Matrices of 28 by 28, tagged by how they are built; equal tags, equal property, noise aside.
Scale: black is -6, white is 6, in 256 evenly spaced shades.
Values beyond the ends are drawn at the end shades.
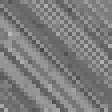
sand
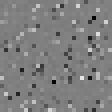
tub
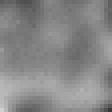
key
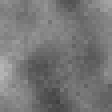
key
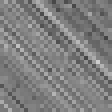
sand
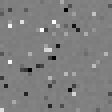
tub
